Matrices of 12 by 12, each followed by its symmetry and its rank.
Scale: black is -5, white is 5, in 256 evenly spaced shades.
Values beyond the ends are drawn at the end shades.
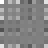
symmetric, rank one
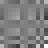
symmetric, rank one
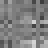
neither, rank two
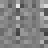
neither, rank two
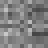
neither, rank two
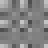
symmetric, rank one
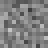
antisymmetric, full rank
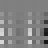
neither, rank one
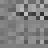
neither, rank two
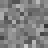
antisymmetric, full rank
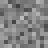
neither, full rank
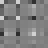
symmetric, rank one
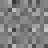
neither, rank two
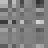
neither, rank one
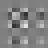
symmetric, rank one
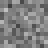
antisymmetric, full rank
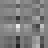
neither, rank one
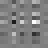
neither, rank one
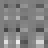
neither, rank one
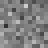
antisymmetric, full rank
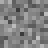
neither, full rank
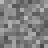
neither, full rank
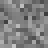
antisymmetric, full rank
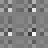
symmetric, rank one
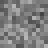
neither, full rank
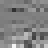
neither, rank two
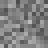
antisymmetric, full rank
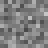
neither, full rank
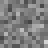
neither, full rank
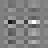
neither, rank one
